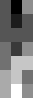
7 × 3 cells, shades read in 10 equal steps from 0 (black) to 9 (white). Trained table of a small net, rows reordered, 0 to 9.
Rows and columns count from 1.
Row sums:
8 7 9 11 18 17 20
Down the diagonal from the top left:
3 1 3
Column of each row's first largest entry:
3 1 1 3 2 2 2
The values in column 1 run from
3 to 6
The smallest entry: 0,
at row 1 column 2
